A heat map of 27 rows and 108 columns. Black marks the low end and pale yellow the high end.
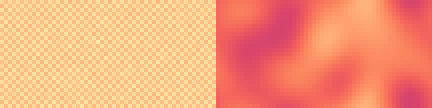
The table splits into one row of 2 panels. Panel 1,1: very high, checkered, faint in contrast. Panel 1,2: high, smooth.
